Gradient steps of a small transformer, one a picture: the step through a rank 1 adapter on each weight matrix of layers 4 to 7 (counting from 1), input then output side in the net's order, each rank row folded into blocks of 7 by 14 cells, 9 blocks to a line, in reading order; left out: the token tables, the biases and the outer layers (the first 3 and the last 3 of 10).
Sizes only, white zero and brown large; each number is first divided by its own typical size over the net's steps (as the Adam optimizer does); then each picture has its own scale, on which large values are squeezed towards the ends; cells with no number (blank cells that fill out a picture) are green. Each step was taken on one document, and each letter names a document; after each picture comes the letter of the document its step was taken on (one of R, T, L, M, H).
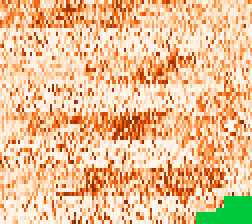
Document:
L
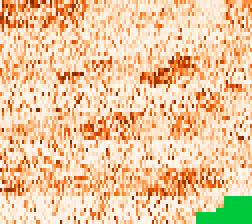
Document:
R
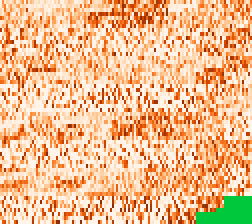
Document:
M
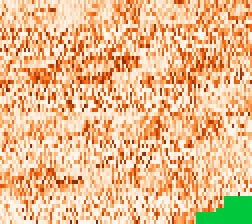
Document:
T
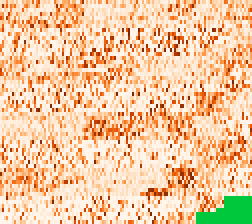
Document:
R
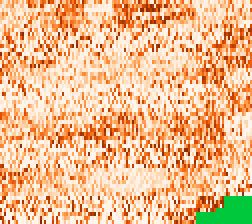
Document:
M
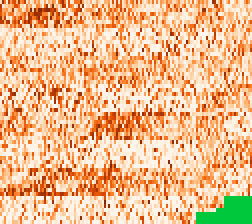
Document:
L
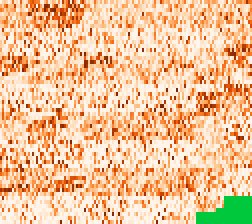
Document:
R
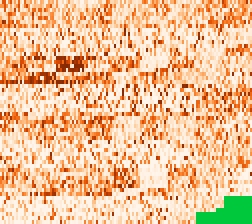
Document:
L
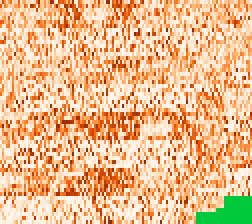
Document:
L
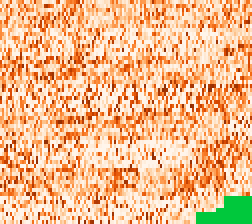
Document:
L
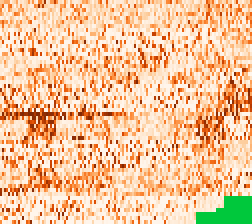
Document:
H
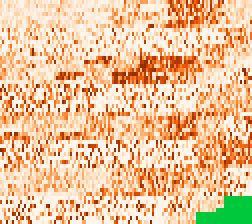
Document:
H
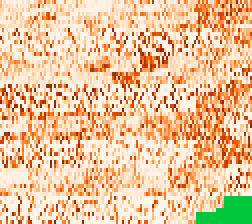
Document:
H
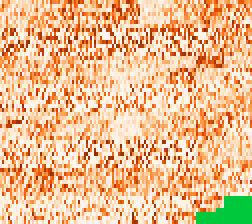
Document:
T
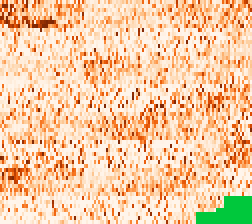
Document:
R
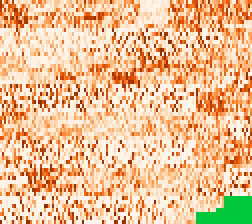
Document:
H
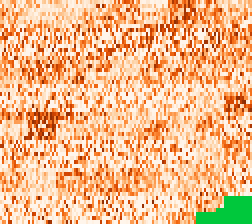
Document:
T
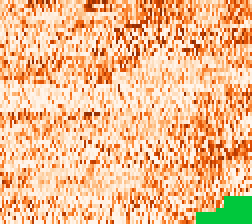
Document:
M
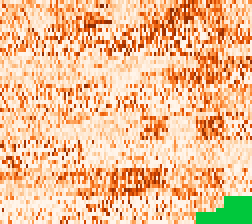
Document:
T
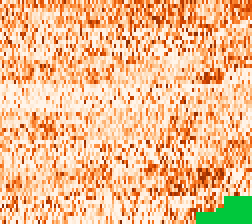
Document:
M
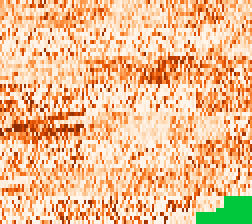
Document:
H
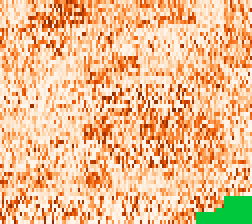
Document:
M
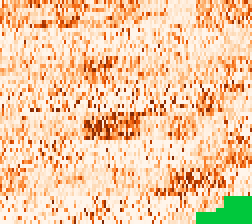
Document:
R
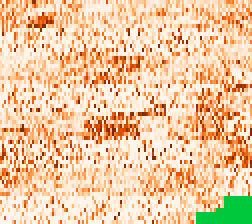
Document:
R
